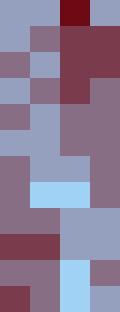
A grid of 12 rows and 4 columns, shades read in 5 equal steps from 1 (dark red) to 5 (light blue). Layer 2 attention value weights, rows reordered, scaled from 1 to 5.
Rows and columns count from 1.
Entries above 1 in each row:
3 4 4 4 4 4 4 4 4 4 4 4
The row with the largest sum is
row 8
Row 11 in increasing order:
3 3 3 5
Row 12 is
2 3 5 4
